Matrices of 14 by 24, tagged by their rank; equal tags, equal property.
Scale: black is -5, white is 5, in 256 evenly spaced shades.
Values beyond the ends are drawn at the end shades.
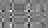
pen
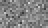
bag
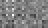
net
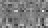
net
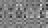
pen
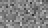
bag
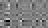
pen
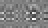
pen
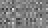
net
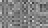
net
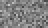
bag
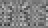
net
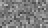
bag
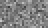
bag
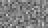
bag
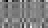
pen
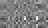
net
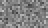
bag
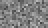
bag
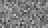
bag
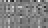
net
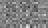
net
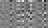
pen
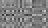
pen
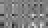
pen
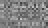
net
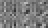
net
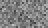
bag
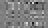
pen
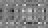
pen
